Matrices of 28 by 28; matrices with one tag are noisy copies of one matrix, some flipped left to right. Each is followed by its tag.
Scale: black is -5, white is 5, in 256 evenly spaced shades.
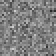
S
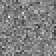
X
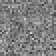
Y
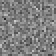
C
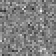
S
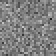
C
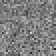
Y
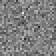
X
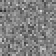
S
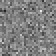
S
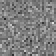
C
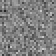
S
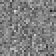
S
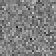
X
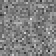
Y
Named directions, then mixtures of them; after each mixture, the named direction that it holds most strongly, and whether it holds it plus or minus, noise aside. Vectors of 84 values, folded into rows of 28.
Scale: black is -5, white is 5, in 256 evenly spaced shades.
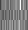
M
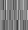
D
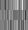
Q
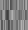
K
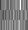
M, plus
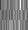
M, plus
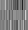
Q, minus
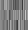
Q, minus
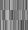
K, minus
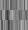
K, plus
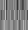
D, minus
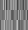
D, minus
